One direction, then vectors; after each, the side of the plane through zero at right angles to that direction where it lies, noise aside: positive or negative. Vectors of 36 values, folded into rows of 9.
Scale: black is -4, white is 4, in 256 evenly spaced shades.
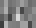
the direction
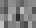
negative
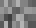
positive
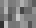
positive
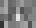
positive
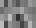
negative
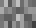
positive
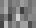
positive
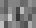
negative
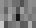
negative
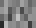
positive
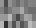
negative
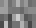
positive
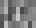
positive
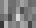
positive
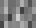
positive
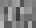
negative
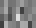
positive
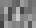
positive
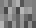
negative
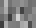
positive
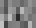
negative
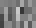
positive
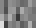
negative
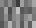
positive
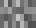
positive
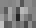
negative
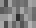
negative
